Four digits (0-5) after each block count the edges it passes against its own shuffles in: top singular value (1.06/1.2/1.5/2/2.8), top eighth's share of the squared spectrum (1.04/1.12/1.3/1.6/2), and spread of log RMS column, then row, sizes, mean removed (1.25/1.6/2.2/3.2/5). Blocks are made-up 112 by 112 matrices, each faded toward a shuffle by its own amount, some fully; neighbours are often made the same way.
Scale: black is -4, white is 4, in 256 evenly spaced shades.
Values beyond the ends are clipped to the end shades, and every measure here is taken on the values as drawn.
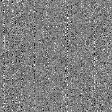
2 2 3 0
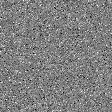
0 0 0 0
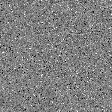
0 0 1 0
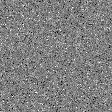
0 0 0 0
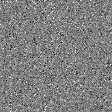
0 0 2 0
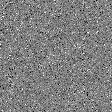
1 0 1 0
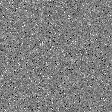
0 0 0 0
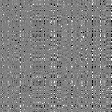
5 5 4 3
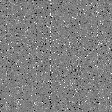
4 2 1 0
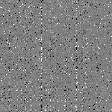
4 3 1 1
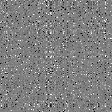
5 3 2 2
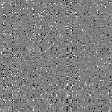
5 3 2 2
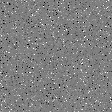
2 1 0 0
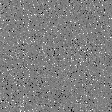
3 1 0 0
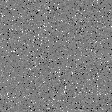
2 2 1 0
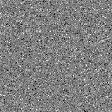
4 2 1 1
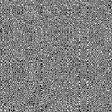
5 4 3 3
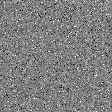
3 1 0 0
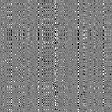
5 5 4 3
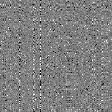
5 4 3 2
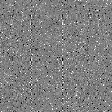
4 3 2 1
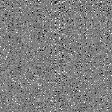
4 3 2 1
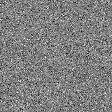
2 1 0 0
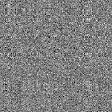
4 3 2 2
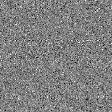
4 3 1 2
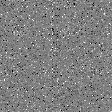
3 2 1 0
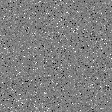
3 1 0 0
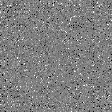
4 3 2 1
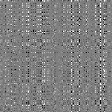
5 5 4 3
